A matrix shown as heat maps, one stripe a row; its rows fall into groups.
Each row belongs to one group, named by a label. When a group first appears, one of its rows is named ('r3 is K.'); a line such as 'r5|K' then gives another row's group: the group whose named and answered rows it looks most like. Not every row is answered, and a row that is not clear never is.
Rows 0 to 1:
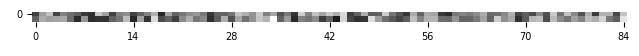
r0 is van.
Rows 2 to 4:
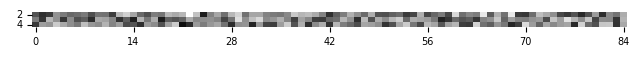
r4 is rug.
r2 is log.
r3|van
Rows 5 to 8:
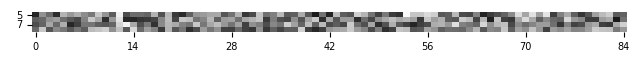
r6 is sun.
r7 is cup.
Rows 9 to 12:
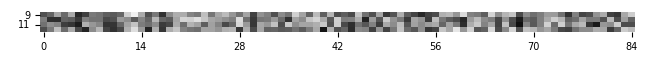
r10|sun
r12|cup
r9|cup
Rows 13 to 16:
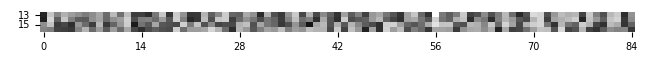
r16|sun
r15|sun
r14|rug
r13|rug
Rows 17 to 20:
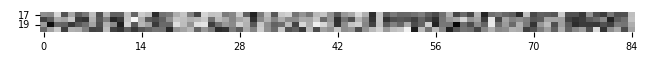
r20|van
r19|log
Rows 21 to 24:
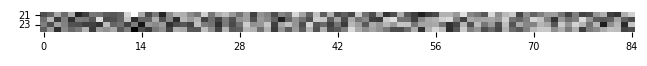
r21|cup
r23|van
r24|rug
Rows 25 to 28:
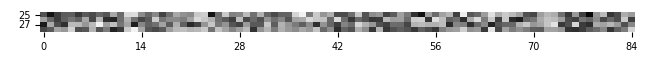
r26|sun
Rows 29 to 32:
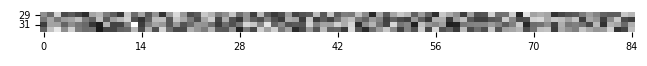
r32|van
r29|cup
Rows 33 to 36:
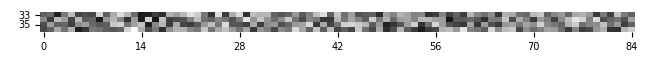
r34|van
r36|cup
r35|rug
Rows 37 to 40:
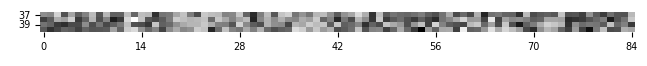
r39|sun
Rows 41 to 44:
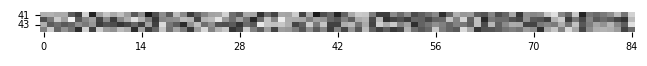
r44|rug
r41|rug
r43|van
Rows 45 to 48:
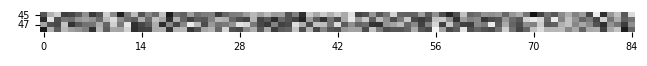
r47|sun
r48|rug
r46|rug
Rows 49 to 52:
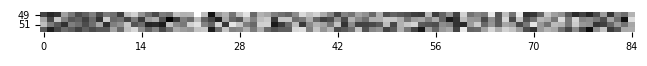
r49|log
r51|sun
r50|van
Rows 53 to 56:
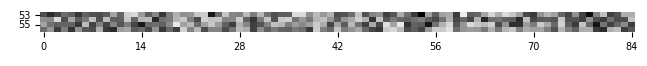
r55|sun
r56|sun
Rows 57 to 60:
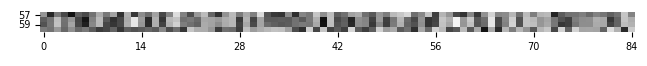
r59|cup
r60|van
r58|cup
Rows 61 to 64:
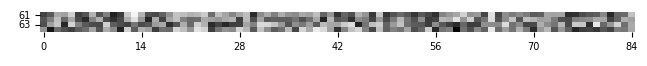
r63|van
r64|log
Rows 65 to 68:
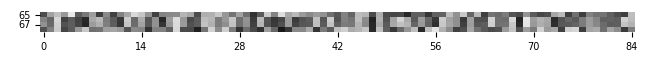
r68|rug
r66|cup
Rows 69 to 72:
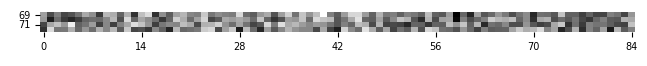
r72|rug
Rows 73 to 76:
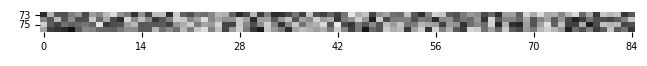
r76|sun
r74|log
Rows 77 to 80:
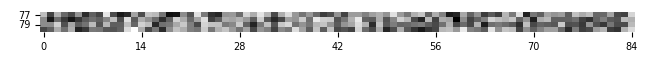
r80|cup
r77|van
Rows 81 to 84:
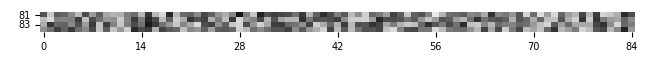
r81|rug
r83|sun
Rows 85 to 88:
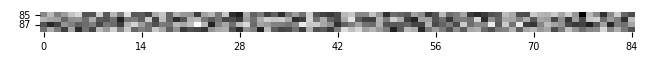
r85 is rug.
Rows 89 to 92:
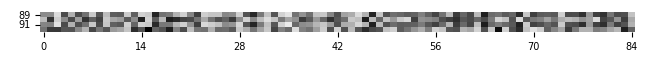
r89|log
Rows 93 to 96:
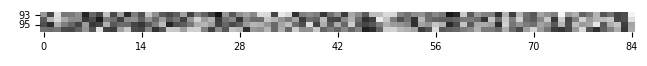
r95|van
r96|sun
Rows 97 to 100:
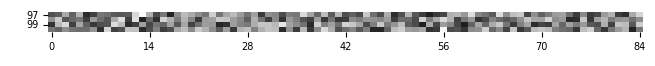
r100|sun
